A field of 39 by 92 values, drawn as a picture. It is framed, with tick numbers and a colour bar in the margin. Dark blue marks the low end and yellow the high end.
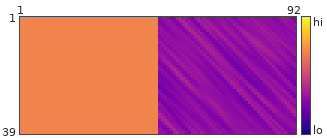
It is made of 1 by 2 panels. Panel 1,1: high, flat. Panel 1,2: low, slanting down to the right, faint in contrast.
